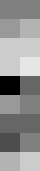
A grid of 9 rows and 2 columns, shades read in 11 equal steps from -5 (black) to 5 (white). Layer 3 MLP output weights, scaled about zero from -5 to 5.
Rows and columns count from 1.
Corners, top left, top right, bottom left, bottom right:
0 0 2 3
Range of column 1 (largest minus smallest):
8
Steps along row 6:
down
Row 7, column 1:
-1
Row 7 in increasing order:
-1 -1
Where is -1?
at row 5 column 2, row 7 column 1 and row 7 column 2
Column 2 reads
0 2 3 4 -1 0 -1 0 3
